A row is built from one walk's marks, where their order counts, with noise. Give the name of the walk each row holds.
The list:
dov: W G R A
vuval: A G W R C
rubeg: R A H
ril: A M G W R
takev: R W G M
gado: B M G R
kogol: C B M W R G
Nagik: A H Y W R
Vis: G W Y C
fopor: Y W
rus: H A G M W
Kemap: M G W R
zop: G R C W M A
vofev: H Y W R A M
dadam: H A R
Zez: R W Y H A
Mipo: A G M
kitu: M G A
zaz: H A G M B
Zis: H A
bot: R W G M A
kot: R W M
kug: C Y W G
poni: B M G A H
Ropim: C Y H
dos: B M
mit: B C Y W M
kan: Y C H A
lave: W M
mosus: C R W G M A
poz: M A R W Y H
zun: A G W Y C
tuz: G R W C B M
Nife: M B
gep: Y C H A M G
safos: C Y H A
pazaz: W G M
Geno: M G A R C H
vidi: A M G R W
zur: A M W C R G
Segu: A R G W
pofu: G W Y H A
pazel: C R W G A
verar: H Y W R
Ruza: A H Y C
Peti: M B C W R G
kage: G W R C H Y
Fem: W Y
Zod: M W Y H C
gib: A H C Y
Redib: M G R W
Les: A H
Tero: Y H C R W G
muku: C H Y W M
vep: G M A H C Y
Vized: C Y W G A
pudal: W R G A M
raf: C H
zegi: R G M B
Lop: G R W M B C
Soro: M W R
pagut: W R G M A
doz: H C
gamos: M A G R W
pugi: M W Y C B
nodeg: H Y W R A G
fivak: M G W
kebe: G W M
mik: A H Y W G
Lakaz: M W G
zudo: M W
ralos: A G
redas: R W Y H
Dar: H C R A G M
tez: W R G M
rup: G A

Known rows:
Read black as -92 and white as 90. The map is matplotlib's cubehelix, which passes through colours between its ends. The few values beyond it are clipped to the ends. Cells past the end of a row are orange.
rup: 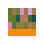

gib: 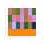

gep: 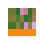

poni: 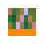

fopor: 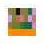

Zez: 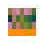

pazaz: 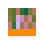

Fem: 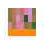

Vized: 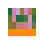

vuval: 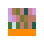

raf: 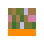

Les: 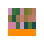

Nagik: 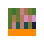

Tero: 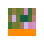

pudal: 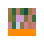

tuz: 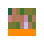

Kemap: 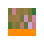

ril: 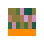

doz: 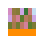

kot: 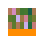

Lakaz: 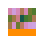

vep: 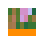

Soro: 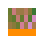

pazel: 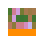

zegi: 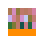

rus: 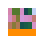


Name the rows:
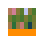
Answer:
redas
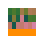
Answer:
kan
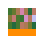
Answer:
verar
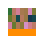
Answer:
zop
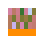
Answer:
Zod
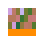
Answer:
ralos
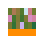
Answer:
Ropim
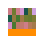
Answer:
Zis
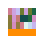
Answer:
Peti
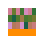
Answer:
poz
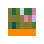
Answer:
dadam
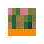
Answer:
rubeg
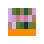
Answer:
Segu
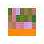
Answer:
mosus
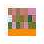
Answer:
Lop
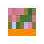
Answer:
zur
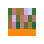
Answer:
kage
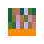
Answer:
mit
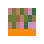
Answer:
Geno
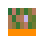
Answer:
kebe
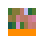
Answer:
gado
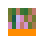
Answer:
lave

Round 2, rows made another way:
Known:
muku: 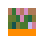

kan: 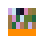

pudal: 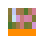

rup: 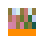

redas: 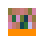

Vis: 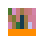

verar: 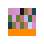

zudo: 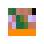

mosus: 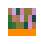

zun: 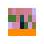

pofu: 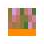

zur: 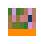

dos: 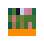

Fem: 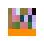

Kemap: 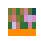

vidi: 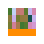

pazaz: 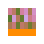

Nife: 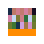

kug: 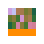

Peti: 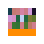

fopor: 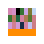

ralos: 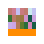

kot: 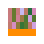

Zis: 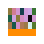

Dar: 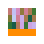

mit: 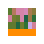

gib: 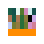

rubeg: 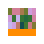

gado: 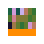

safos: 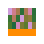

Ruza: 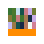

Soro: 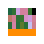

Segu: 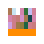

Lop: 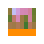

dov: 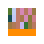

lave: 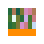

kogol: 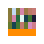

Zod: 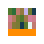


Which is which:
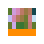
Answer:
gamos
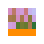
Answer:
Mipo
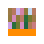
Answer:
zop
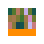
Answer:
pugi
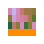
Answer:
tez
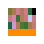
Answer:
Lakaz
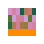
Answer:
vofev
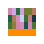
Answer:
pazel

